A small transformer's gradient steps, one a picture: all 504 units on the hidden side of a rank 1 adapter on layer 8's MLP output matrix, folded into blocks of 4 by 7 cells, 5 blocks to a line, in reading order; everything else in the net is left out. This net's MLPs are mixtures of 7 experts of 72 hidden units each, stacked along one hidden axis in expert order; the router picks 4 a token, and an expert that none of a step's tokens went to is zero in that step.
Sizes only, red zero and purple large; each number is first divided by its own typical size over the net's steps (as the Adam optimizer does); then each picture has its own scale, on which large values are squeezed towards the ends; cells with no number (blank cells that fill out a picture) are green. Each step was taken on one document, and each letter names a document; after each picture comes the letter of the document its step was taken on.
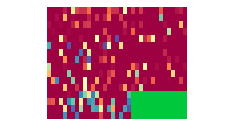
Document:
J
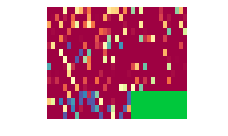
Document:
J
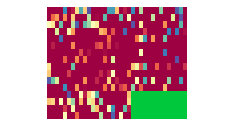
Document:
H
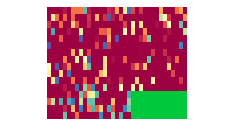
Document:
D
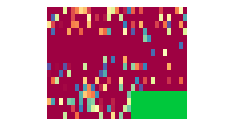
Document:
D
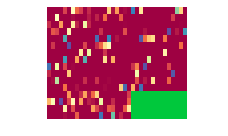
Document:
J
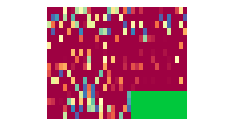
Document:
D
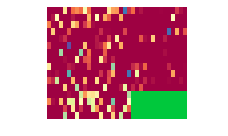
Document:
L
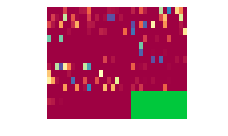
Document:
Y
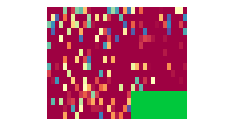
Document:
J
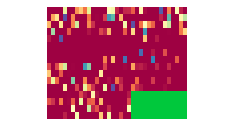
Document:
Y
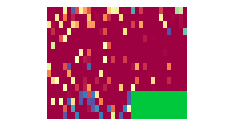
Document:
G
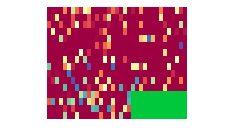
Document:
G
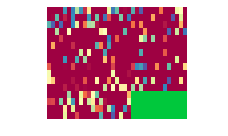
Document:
H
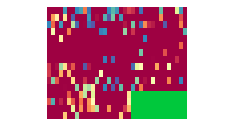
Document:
Y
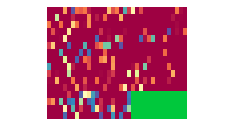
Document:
L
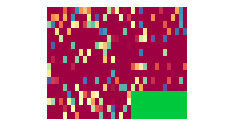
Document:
H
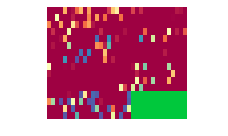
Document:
L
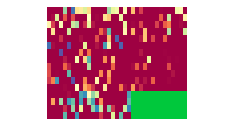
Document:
G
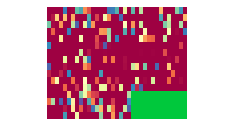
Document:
D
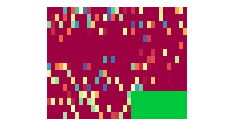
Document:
J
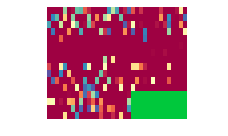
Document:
D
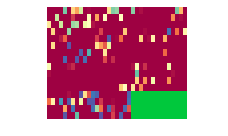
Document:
L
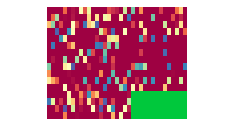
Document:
H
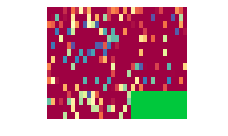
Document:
H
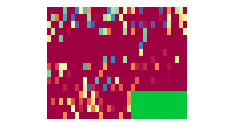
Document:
Y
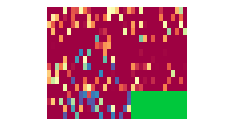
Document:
D
